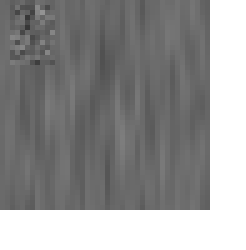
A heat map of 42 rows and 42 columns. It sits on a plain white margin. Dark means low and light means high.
Odd patch: rougher, in the top left. Slope: none. Grain: streaks running down. Roughest part: top left.
